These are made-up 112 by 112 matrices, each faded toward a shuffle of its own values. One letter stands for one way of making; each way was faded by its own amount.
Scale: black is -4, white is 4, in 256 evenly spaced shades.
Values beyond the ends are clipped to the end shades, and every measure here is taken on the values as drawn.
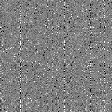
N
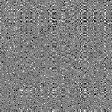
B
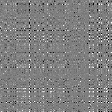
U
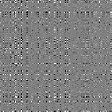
U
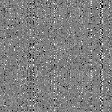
N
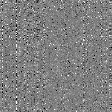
N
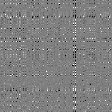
U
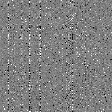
N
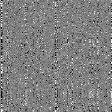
N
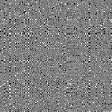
B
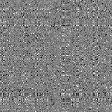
B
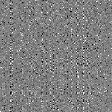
N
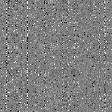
N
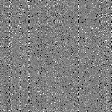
N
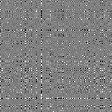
U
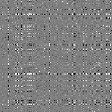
U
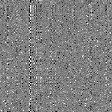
N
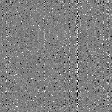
N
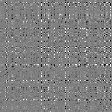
U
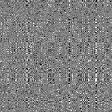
B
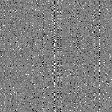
N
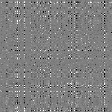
U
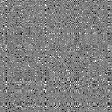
B
